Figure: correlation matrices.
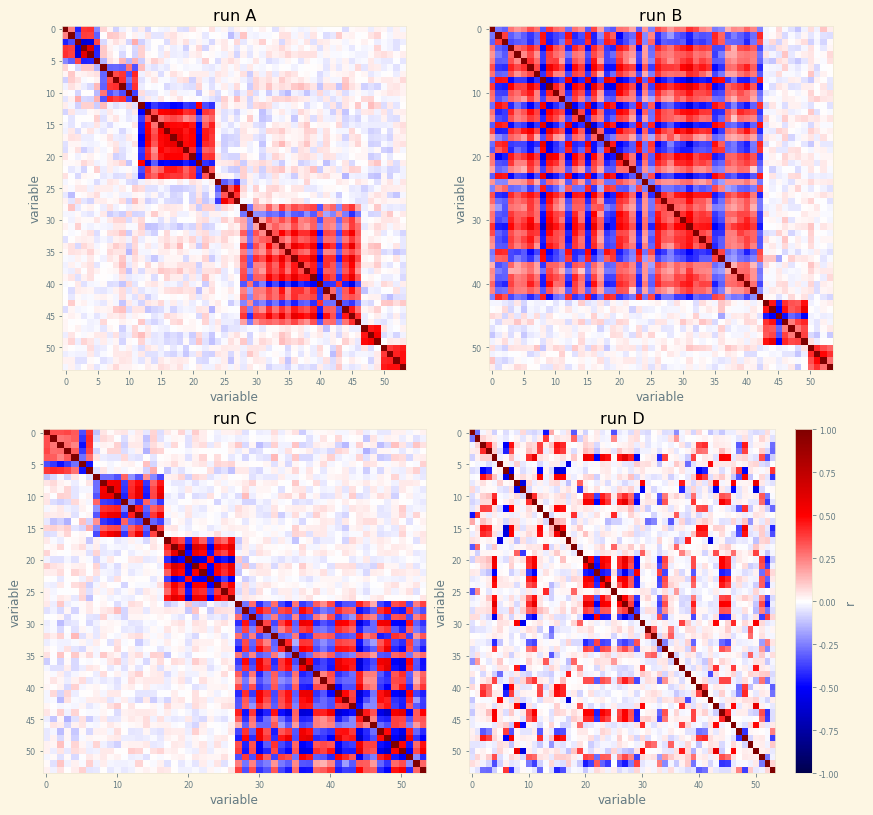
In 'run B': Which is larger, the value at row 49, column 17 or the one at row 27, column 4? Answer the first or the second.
the second
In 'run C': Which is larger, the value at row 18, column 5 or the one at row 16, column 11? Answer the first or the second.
the first
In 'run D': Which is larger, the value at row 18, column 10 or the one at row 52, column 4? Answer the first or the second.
the first
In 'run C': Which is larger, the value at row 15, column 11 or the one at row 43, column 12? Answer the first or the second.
the second
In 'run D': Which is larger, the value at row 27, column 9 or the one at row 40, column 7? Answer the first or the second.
the second
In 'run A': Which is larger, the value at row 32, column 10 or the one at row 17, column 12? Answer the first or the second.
the first
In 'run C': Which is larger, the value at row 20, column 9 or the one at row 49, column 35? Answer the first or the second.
the second
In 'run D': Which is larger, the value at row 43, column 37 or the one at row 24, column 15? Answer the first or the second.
the first
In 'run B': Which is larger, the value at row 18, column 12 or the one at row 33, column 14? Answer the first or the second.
the first
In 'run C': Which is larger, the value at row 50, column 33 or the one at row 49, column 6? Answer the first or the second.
the second
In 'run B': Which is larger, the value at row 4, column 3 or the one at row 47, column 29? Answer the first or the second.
the first
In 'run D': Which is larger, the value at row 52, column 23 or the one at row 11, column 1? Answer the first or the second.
the second
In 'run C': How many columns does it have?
54
